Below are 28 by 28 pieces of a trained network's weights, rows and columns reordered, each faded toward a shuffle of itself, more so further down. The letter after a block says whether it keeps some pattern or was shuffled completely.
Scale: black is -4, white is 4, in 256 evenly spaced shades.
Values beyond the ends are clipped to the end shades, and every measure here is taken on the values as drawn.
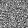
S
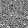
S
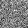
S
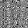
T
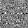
T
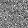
S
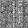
T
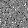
S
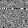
T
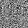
T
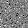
S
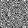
T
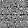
T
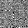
T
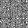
T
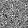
T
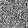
S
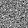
S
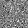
T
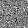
S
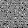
T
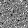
S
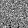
S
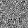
T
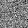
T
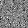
S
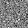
T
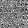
T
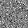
S
